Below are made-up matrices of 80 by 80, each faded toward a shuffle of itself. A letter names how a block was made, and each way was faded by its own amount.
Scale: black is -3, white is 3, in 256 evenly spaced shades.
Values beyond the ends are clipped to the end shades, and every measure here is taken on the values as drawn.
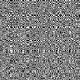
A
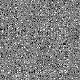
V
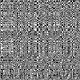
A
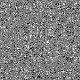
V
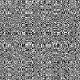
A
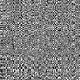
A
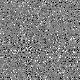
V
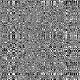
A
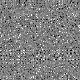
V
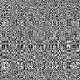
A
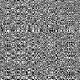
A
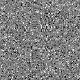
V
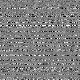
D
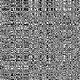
A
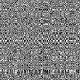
A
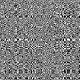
A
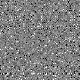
V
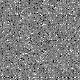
V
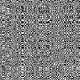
A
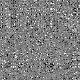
V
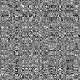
A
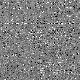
V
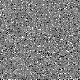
V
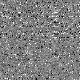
V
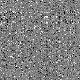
V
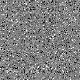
V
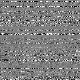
D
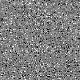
V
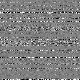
D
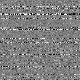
D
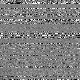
D
